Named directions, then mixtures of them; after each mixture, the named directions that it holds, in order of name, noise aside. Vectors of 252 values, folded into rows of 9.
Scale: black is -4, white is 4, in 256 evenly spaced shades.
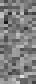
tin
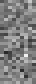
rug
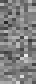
rug, tin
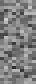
rug, tin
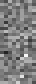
rug, tin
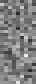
rug, tin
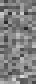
tin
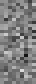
rug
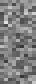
tin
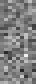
rug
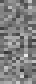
rug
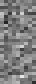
tin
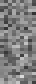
rug, tin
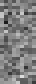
tin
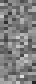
rug, tin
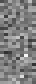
rug, tin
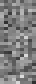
rug, tin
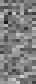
tin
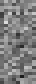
tin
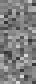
rug, tin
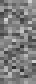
rug, tin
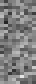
tin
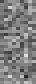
rug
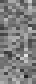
rug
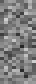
rug, tin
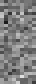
tin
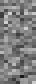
tin
